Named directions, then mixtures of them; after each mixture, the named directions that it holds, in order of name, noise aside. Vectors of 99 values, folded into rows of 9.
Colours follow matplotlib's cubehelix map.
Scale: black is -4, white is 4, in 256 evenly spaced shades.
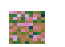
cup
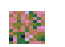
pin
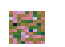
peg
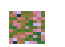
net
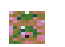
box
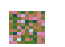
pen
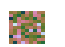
net, peg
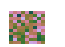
net, pin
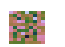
box, pen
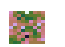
box, peg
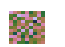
cup, pen, pin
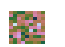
peg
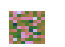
net, peg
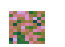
cup, peg, pin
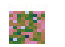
box, net, pin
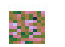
net, peg, pen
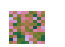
peg, pin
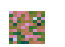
cup, peg, pin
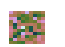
box, peg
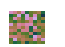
cup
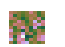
box, pin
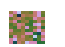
net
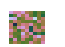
box, cup, peg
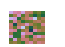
box, cup, peg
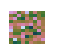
box, cup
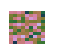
cup, net, pin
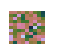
box, cup, pin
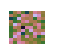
box, net, peg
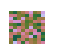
cup, net, peg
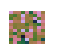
pen, pin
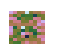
box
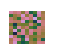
peg, pen, pin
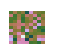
pin
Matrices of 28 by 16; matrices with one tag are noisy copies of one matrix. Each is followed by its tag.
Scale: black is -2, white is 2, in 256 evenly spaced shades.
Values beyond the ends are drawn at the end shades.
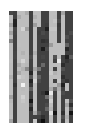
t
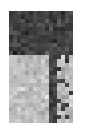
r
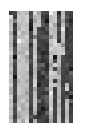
t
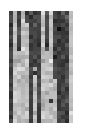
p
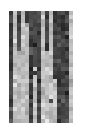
p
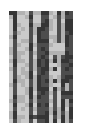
t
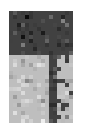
r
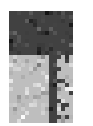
r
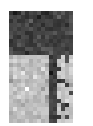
r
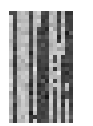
t
